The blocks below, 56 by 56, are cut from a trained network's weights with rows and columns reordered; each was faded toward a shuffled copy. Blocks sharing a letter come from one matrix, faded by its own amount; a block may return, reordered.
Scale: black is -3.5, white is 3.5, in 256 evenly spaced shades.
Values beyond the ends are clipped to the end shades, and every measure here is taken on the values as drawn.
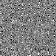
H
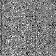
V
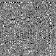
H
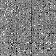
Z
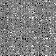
V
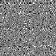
H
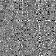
H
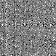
V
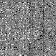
V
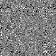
H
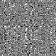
H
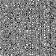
V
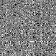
V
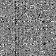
Z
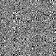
H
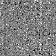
Z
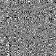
H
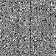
Z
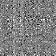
V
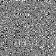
H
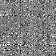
V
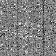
Z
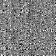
V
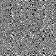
H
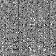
Z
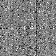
Z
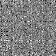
V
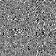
H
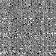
V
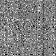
V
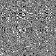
H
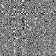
H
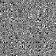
H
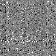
Z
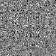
H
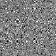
H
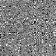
H
